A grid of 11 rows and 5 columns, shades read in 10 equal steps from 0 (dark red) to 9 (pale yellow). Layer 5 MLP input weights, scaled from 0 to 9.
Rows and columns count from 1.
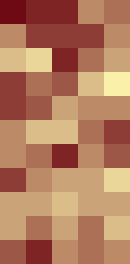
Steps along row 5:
up up down same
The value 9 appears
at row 4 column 5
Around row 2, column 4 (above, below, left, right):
5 4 2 5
